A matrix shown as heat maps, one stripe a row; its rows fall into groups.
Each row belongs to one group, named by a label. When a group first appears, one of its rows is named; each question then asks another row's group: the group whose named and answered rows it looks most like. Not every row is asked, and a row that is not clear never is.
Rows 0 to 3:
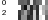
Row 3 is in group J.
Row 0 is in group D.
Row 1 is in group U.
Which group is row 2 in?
J
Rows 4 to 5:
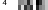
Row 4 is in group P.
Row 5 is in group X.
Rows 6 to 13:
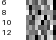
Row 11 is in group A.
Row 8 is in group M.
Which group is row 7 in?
M
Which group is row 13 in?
J
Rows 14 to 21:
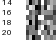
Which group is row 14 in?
M
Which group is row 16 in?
M
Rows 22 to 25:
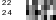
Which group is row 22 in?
X
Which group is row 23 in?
D
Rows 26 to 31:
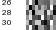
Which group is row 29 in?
X
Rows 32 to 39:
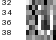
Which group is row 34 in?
U
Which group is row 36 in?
D
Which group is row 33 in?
D
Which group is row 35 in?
D
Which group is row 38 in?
J
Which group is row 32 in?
U
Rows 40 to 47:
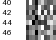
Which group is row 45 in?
P
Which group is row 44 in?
U
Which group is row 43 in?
P
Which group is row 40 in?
X
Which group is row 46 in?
J
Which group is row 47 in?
P
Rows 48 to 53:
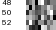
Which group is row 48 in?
P
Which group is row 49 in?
M
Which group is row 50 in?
J
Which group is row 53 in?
M
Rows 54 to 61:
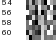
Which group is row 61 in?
M
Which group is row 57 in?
J
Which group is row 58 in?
X
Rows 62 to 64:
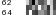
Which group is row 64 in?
X
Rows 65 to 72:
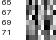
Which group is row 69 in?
P
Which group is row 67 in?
J
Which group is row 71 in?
D
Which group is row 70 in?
P
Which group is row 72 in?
P
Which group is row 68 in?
X
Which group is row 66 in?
P
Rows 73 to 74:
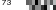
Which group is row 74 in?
U
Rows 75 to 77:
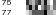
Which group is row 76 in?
D
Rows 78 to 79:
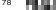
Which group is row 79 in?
X
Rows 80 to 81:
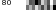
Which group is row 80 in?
M
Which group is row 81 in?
A
